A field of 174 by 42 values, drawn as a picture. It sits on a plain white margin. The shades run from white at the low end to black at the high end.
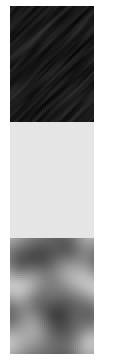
It is made of 3 by 1 panels. Panel 1,1: very high, slanting up to the right, faint in contrast. Panel 2,1: very low, flat. Panel 3,1: middling, smooth, strong in contrast.
